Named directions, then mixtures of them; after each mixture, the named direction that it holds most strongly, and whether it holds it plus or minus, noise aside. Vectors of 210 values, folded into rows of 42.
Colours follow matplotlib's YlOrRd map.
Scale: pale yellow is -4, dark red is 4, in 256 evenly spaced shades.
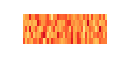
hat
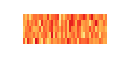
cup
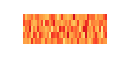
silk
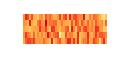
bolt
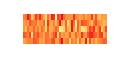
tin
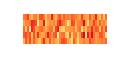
hat, minus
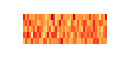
hat, minus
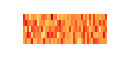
hat, minus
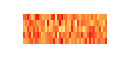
tin, plus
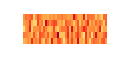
silk, plus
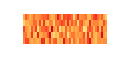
silk, minus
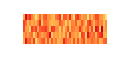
silk, minus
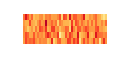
bolt, plus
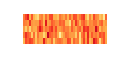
bolt, plus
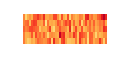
bolt, minus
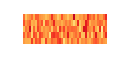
silk, plus
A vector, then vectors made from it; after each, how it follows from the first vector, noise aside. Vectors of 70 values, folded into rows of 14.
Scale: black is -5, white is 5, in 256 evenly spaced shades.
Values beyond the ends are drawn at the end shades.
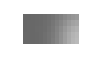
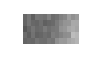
copied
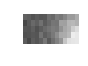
scaled up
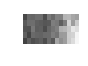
scaled up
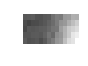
scaled up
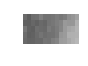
copied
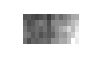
scaled up
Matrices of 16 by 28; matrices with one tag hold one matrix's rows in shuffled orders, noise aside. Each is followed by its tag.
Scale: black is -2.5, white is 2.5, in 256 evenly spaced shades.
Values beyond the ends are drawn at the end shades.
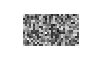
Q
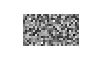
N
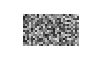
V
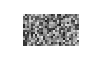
V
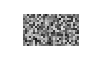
N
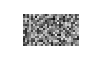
V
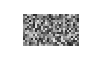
N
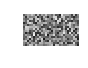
N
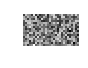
N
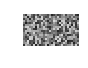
N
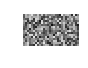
N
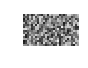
V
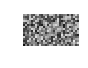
V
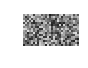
Q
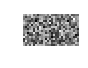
Q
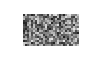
V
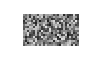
N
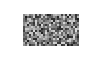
N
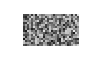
V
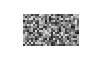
Q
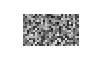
N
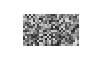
Q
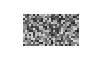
Q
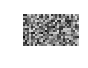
V
